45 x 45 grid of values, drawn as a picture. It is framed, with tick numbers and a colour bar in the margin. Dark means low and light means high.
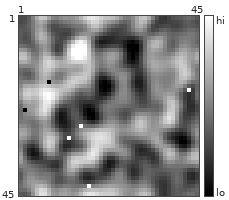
Histogram: bell-shaped. Lone odd cells: 6, 4 higher and 2 lower than their neighbours. Grain: blotchy. Mirror symmetry: none.
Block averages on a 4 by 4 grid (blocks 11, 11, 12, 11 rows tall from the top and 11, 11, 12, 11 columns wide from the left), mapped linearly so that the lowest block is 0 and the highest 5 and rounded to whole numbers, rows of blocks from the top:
2401 / 5203 / 2121 / 1310
